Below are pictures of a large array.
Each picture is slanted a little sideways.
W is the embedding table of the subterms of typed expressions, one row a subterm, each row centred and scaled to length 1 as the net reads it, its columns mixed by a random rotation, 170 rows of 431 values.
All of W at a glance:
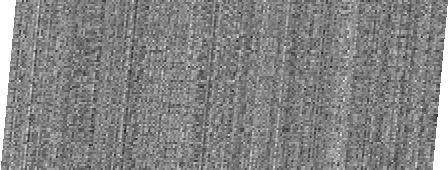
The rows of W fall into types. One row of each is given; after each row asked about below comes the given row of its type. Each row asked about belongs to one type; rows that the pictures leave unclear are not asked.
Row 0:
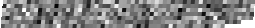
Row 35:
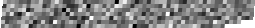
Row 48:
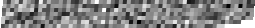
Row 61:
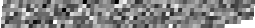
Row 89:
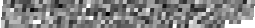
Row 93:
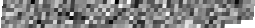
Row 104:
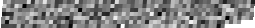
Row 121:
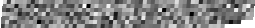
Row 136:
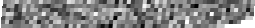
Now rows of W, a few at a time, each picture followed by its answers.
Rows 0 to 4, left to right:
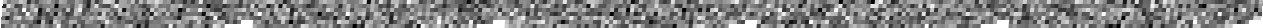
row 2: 89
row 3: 61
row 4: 136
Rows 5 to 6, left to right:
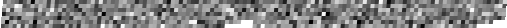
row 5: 104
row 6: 93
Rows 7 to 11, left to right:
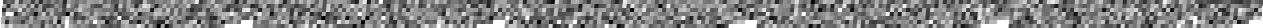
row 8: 93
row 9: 61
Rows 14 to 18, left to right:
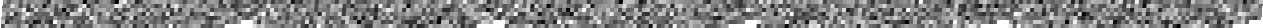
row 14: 61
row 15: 61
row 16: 61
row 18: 93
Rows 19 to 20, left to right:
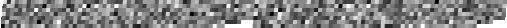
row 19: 121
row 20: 35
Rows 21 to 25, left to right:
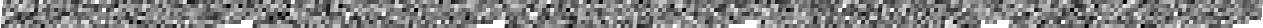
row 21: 48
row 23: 104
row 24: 89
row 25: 35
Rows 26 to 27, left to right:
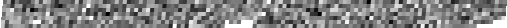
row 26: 89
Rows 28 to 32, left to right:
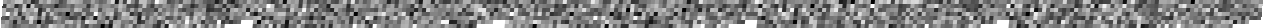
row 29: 104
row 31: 0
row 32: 35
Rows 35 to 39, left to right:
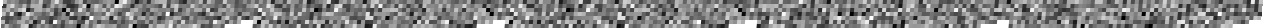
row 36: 61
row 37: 61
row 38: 104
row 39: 136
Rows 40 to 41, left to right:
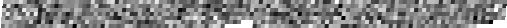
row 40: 0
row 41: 121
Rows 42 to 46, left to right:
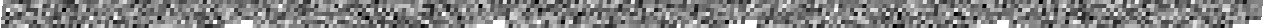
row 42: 35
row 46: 93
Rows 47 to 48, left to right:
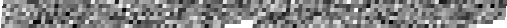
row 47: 0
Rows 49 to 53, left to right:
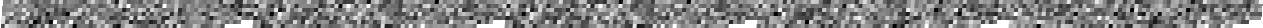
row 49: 61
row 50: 35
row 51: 35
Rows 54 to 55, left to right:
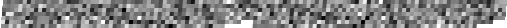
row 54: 48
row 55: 93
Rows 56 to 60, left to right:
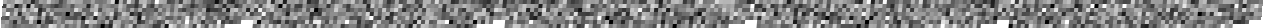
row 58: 121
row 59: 93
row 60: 121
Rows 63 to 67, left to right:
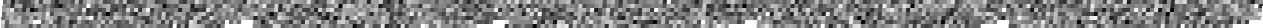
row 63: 89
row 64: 35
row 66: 61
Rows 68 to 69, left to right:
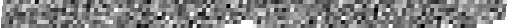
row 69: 89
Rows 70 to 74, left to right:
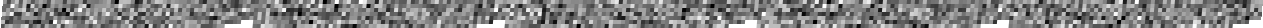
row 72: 0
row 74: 93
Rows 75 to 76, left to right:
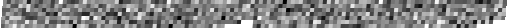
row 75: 121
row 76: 93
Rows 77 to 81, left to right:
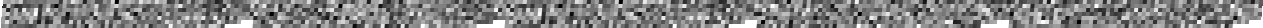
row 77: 0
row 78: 35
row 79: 0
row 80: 104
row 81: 104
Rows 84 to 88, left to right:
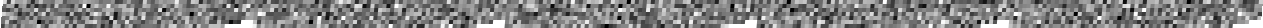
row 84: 121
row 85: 89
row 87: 93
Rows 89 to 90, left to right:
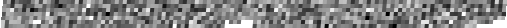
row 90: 136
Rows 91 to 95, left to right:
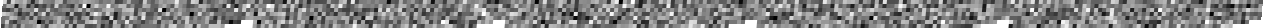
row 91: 121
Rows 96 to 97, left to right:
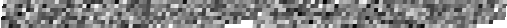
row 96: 35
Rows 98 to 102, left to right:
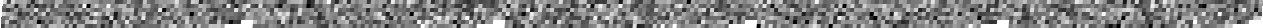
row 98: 121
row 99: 0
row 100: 35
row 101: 121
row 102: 136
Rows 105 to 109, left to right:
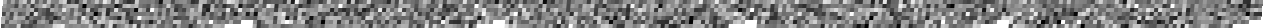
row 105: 48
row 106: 104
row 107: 61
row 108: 136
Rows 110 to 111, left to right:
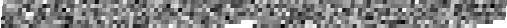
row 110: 104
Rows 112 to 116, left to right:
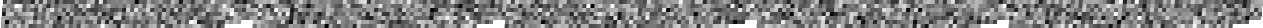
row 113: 0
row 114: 121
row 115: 121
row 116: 93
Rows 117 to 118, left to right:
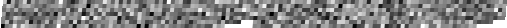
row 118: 35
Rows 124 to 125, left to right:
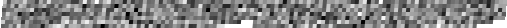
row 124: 48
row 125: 93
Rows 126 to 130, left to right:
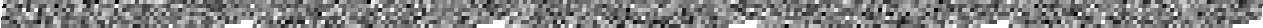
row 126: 0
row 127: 61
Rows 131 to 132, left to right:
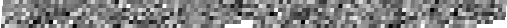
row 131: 61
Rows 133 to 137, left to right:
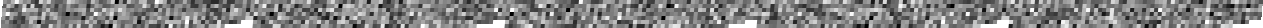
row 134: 35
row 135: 35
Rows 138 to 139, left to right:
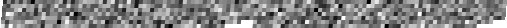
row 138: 93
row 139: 35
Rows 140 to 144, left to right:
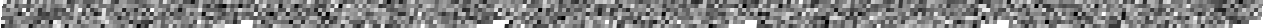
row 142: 48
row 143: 104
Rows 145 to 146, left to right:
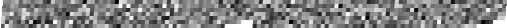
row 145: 61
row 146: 121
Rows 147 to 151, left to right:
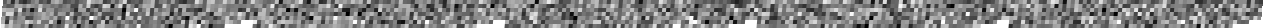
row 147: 89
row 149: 104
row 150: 136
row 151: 104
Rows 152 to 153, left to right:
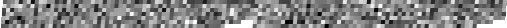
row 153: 0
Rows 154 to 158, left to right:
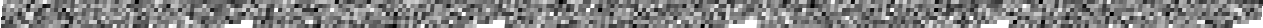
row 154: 104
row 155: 136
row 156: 136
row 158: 104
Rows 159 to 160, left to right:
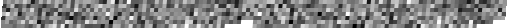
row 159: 93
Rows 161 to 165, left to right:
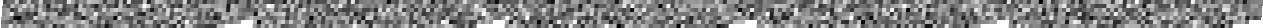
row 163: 61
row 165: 93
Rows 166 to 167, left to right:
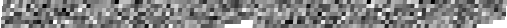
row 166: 61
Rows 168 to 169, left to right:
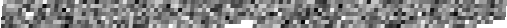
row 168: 104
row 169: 35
